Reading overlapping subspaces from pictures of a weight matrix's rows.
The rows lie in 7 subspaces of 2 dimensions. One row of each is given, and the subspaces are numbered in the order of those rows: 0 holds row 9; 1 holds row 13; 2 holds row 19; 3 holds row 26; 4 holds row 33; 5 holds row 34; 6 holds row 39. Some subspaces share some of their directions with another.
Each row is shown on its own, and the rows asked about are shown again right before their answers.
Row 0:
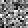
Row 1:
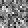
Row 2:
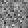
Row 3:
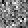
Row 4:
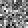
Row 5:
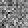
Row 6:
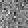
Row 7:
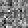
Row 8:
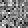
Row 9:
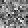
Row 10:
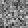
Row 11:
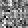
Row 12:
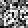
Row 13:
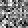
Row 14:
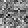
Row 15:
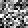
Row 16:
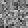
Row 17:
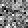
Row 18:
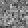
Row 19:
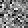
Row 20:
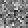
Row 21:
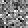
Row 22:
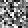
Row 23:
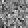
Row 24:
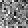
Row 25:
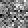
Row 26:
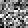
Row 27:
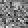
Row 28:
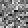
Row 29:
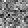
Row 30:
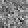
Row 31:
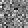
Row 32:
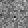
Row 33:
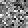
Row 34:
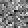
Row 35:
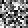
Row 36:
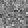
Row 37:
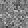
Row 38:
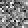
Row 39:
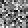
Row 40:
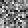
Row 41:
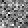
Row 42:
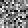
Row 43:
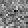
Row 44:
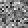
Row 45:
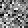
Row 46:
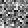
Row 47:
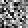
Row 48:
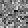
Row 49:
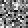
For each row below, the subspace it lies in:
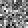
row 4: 0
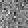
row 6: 4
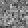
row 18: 2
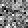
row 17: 0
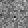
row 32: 4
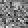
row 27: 6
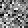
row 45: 2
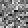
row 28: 5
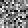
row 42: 6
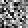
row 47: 5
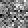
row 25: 4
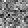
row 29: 3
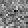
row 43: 5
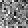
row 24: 4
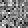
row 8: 1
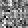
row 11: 1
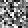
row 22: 5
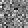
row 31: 2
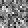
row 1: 0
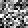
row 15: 3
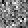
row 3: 3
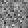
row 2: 5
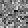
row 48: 5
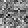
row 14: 3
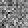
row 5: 1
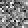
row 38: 6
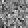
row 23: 0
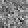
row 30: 0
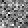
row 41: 1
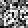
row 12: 2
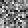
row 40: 6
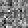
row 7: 1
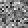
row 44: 6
